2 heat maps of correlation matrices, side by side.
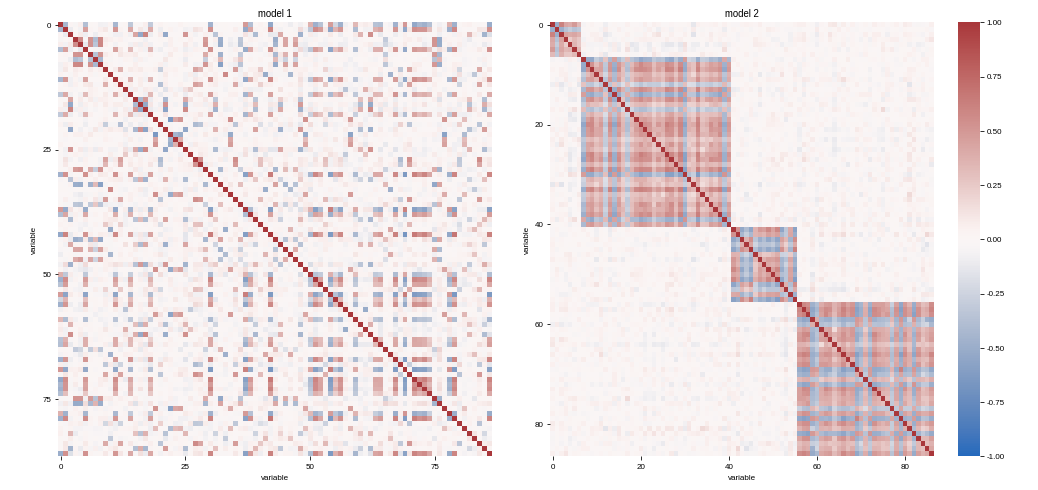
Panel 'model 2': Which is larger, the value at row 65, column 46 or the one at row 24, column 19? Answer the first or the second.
the second
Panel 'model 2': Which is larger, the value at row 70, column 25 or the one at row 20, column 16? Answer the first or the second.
the second
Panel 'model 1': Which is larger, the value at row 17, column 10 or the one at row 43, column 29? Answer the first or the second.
the first
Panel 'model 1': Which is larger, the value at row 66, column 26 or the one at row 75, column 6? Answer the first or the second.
the second
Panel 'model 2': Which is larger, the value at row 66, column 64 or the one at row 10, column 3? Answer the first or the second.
the first
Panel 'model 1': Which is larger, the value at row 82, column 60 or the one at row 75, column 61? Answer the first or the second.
the first
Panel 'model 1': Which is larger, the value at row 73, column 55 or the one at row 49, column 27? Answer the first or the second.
the first
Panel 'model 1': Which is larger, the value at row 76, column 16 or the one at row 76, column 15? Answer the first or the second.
the first
